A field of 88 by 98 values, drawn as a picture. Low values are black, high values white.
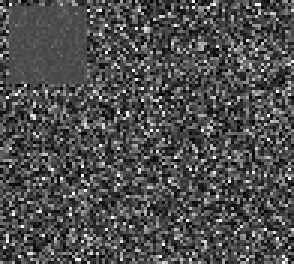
An odd patch, calmer than its surroundings, sits in the top left. No regular stripes run through it. The values are skewed, with a long tail toward high values. The top left is the calmest part. No row or column stands out. No overall slope runs across the table. Overall the values sit about 30% of the way up the scale.
